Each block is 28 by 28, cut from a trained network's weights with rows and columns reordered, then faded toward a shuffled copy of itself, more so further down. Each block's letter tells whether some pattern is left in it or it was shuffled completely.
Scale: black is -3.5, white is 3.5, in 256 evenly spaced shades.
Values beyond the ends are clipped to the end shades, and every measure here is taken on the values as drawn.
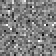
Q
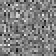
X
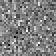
Q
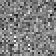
X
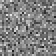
Q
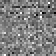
X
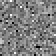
Q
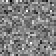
X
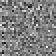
X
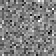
Q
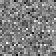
Q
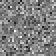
Q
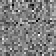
X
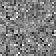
X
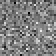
X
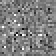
X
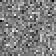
Q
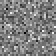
Q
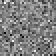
X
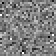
Q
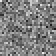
Q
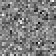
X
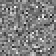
Q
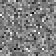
Q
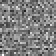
X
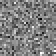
Q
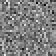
Q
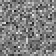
Q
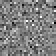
X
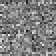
X
